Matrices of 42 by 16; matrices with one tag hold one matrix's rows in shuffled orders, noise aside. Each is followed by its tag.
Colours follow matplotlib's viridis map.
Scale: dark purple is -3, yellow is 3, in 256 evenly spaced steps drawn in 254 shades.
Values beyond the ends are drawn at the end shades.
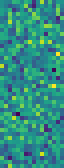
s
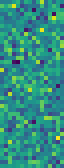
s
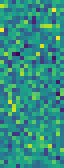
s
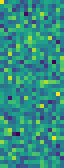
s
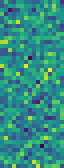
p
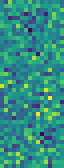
p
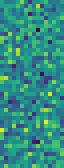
p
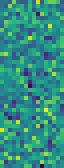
p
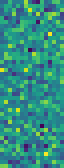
p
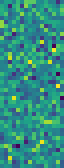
s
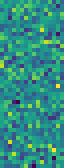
s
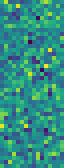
p
